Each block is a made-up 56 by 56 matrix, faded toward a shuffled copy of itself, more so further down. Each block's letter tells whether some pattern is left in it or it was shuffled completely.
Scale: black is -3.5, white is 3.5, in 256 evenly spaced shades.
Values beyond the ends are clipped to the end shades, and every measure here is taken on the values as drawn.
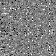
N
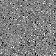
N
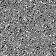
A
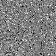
N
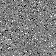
A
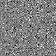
N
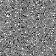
N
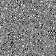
N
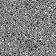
A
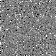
N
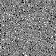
N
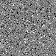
N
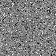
A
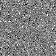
N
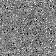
N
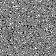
A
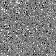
N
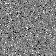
A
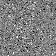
N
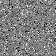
N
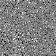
N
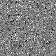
N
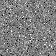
A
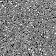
A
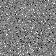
A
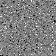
N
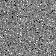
A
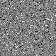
A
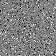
A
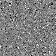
N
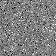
A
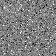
A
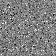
A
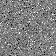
A
